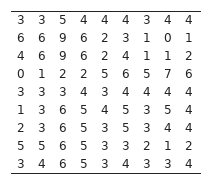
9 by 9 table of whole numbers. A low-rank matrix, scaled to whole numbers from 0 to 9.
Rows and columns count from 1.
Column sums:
27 34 52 42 29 38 25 29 31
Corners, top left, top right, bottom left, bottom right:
3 4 3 4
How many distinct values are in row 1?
3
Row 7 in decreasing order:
6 5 5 4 4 3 3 3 2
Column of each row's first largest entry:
3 3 3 8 4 3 3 3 3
